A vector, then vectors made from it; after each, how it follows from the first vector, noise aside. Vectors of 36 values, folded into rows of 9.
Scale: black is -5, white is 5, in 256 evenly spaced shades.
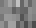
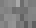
shrunk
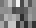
scaled up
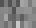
reversed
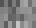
reversed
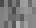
reversed
